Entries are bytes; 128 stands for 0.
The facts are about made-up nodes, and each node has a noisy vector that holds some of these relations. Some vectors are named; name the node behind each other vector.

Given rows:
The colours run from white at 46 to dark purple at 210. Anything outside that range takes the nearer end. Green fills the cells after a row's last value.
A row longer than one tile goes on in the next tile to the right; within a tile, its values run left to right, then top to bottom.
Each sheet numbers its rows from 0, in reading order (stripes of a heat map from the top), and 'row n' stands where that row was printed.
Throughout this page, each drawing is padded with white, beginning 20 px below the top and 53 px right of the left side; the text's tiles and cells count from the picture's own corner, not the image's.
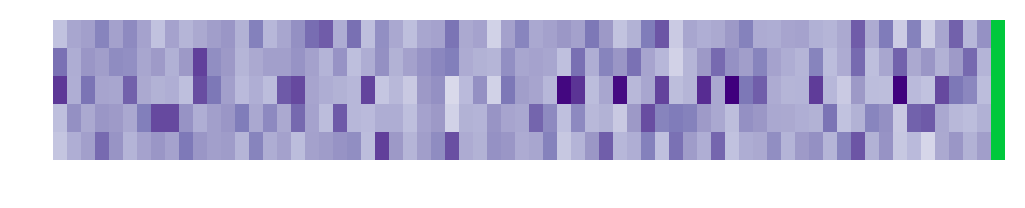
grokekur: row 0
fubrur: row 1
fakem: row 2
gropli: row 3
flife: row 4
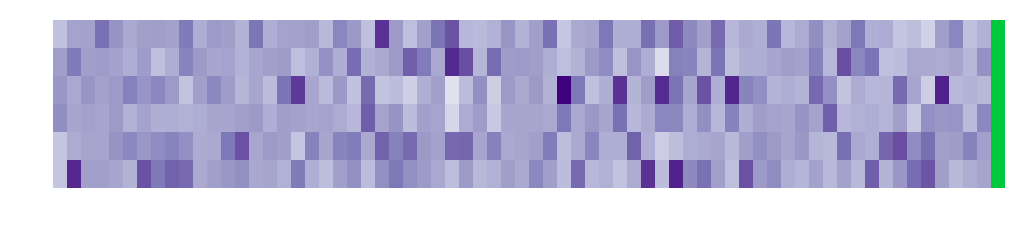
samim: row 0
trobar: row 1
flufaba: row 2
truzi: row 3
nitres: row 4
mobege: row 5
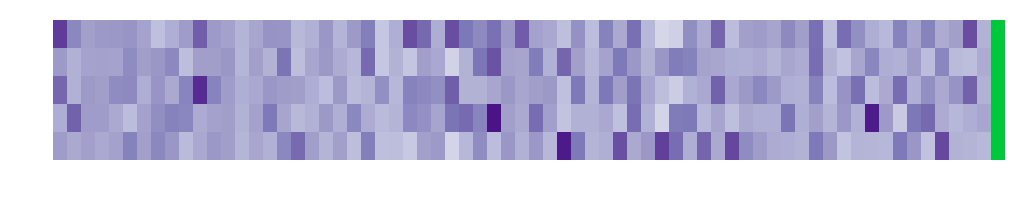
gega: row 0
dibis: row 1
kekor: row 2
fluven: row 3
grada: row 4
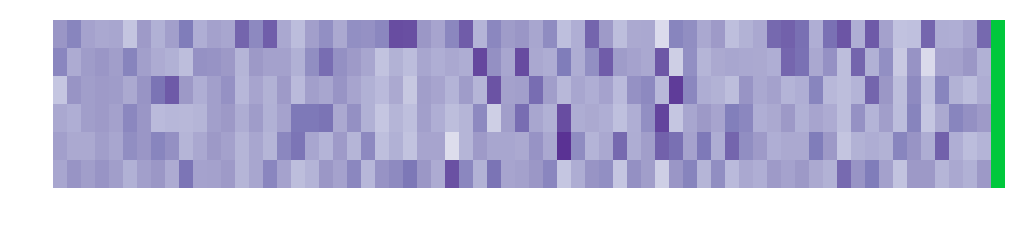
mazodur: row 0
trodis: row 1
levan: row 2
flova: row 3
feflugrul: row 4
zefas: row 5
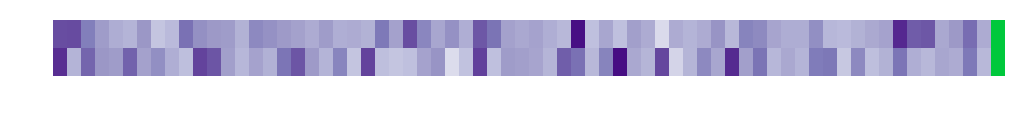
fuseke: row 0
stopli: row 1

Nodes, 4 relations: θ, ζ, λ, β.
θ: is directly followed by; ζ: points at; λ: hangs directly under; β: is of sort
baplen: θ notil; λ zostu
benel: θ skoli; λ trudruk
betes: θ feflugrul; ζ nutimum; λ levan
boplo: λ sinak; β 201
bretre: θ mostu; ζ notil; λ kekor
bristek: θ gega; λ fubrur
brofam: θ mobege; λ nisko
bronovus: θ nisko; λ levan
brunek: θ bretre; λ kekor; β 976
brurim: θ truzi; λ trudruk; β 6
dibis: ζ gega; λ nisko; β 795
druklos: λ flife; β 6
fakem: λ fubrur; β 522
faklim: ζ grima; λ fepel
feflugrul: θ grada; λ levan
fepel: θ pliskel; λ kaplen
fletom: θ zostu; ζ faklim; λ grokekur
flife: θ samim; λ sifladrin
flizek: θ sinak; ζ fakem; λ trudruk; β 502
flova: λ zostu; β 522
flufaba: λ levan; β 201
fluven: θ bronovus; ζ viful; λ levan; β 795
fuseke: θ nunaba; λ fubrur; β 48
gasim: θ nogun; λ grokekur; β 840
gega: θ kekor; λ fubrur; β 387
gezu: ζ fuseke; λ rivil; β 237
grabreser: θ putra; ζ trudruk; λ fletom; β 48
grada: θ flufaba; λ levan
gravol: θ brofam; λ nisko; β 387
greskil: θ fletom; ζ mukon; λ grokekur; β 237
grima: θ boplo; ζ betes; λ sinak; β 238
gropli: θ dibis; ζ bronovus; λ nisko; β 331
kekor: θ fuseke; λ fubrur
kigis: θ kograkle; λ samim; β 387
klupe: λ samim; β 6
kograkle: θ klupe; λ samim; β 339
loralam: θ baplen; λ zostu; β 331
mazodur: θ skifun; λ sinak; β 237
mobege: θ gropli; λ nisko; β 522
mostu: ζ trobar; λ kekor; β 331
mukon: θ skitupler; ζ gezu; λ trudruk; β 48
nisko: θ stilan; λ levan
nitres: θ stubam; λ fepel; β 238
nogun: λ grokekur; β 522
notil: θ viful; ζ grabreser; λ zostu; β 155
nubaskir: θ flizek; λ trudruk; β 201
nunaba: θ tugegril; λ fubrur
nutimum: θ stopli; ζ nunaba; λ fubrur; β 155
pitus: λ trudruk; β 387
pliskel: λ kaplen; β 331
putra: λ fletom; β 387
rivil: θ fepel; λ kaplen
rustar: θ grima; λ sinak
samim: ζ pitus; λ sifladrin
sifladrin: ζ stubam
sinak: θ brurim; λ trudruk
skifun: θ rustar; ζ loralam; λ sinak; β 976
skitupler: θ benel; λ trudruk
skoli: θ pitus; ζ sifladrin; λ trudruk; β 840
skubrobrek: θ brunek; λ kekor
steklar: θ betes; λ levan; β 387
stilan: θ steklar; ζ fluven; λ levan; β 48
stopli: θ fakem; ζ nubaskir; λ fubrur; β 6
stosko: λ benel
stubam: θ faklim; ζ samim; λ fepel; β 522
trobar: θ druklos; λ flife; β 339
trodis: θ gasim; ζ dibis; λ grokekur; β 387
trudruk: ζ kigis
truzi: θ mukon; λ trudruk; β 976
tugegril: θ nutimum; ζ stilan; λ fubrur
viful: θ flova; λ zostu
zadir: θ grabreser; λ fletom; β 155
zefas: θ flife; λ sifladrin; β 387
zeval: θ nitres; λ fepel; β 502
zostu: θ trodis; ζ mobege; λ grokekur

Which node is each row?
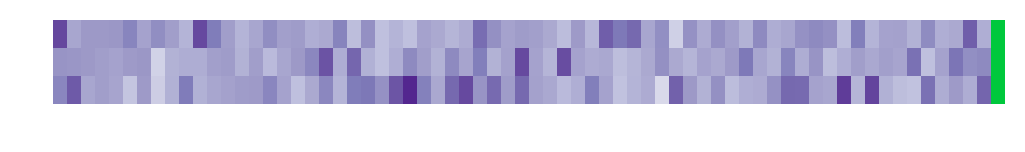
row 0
mostu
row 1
viful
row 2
nubaskir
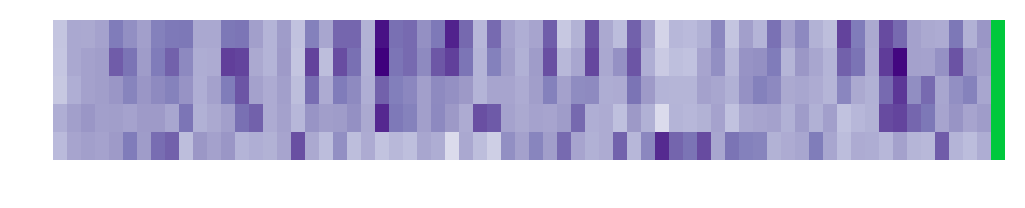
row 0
rivil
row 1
fepel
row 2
stubam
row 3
gezu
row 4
betes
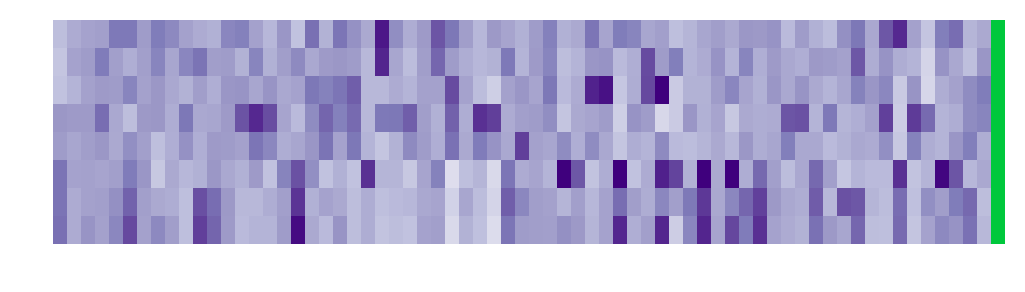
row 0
kaplen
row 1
sifladrin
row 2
fletom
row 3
greskil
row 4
notil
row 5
pitus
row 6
nunaba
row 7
nutimum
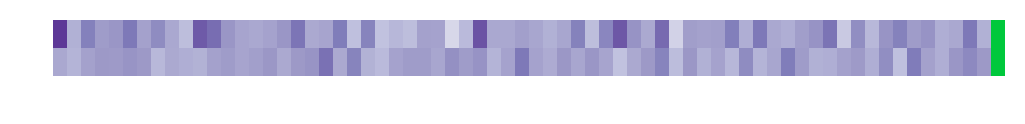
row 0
tugegril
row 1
putra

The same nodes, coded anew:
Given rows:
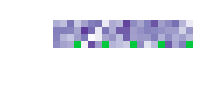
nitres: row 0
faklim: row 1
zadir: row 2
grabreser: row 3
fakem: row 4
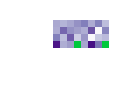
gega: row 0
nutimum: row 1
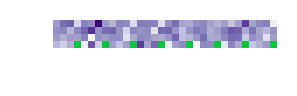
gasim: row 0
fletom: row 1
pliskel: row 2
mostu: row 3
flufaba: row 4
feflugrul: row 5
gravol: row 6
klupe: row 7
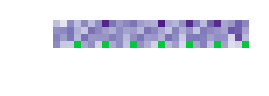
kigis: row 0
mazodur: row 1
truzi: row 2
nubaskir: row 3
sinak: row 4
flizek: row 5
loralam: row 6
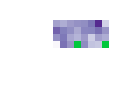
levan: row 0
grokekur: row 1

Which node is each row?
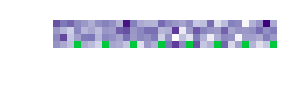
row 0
skoli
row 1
trudruk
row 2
greskil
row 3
bronovus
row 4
nunaba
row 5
fepel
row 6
samim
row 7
zostu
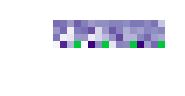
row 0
grima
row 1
betes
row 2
gropli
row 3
bretre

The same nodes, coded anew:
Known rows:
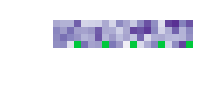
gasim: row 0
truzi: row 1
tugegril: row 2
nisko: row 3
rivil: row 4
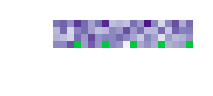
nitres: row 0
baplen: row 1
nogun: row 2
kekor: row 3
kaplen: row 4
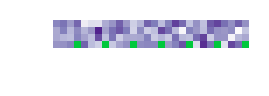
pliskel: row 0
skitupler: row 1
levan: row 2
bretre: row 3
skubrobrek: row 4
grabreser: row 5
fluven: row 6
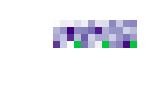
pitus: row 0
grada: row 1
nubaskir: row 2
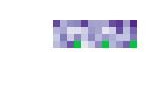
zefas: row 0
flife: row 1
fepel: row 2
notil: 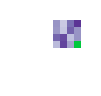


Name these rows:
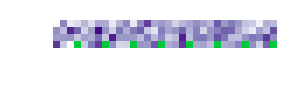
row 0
fakem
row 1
trudruk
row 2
betes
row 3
gega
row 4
sinak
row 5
trodis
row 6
mobege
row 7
grima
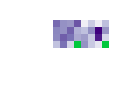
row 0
grokekur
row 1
benel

